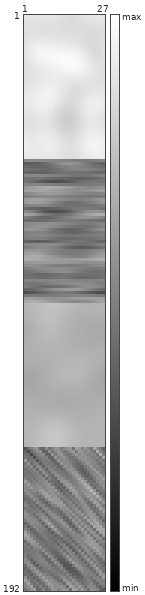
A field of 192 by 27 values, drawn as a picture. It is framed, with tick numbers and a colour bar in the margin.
It is made of 4 by 1 panels. Panel 1,1: very high, smooth, faint in contrast. Panel 2,1: middling, streaked across. Panel 3,1: high, smooth, faint in contrast. Panel 4,1: middling, slanting down to the right.
